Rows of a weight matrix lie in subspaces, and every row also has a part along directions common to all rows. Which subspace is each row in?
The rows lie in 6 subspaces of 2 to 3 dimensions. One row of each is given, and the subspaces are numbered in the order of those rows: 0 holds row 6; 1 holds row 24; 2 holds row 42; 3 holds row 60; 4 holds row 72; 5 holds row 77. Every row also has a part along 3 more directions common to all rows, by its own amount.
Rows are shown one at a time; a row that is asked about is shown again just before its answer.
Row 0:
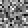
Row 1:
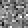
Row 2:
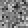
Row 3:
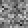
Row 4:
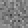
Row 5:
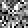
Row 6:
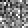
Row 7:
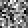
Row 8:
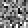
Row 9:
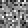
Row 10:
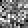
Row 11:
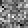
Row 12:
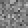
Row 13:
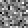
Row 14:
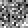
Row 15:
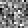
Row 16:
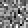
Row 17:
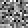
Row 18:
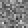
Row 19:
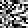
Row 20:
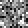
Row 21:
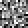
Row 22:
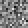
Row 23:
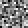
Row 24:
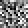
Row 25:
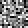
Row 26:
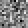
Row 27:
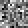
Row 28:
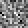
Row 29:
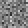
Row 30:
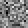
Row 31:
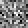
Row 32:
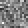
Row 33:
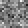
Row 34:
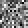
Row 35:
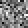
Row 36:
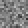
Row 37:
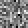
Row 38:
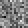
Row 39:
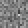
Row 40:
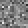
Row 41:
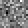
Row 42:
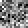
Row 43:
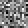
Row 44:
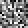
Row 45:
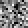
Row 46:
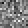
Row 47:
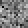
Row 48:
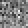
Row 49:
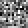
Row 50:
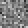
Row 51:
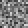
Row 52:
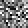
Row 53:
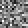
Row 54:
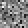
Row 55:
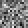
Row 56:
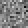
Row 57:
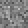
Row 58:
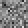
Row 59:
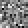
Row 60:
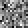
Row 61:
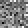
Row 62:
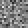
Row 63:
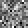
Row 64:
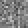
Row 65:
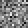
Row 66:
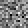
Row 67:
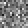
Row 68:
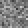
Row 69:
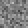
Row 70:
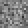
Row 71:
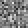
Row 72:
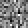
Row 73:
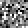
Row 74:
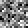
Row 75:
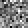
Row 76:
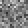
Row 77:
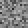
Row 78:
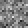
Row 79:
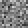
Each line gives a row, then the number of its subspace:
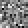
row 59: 3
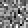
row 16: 4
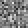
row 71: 4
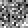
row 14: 2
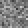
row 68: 1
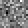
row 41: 5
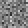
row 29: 0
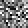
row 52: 1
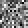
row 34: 3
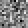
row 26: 4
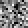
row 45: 3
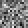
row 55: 3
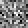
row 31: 1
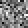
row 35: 5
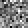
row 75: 0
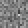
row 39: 4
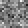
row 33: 2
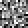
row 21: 0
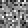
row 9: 0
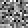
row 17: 0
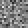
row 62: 5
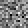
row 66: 1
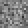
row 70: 4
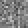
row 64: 4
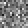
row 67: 0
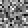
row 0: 5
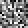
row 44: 1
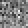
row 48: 0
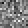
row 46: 0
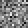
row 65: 0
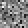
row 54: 3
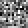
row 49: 4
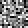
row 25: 1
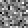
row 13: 5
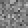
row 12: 2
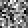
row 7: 4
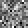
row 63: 3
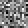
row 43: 0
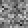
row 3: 2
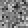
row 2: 3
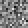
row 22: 0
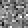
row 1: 1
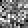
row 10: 2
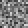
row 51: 0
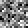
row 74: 2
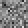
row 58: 3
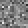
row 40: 5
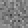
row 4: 0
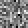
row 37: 4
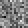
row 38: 2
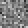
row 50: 1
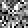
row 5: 3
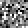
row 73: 3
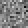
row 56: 1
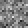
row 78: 2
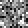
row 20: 2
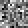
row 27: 3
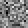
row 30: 5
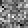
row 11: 2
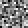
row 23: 1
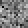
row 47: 2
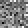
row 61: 0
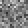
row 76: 5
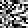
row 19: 5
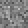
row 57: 5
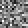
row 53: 5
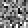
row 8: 4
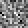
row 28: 1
